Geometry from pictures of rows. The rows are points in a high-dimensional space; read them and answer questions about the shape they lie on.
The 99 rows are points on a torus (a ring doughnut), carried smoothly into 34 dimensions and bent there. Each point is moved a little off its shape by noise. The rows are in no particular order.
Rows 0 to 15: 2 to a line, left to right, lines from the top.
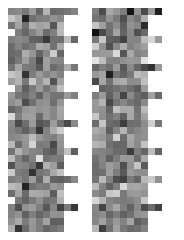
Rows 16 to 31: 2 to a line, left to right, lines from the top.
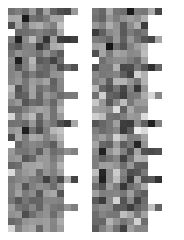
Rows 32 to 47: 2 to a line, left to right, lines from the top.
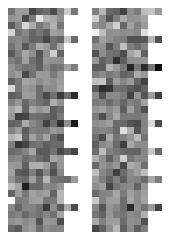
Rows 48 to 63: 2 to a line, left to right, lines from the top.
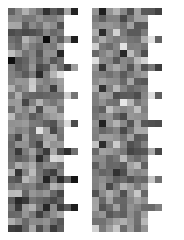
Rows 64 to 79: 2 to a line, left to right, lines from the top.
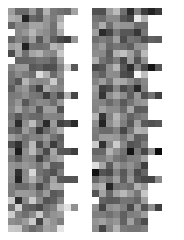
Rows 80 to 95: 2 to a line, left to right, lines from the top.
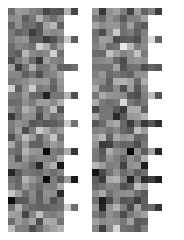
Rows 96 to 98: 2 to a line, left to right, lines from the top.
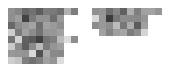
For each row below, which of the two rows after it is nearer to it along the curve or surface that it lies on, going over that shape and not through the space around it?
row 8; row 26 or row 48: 26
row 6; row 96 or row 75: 96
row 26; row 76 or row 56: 76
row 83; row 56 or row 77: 56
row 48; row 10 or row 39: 39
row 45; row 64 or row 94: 94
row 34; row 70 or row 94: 70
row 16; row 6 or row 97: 97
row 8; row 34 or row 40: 40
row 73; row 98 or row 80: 80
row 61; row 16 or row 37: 37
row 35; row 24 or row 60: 60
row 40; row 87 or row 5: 87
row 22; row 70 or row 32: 32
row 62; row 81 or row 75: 75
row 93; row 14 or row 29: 29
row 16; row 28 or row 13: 13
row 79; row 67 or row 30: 67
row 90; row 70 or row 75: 75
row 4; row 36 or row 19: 19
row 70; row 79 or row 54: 79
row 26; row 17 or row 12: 12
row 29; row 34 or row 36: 34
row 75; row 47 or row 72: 72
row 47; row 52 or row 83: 83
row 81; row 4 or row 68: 68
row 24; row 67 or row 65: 67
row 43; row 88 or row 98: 98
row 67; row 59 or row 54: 54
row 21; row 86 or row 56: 86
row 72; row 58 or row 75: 75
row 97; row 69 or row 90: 69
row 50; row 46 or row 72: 72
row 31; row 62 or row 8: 62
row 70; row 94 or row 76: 94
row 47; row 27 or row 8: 27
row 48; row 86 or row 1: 1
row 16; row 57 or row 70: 57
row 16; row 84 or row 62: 84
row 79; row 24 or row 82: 82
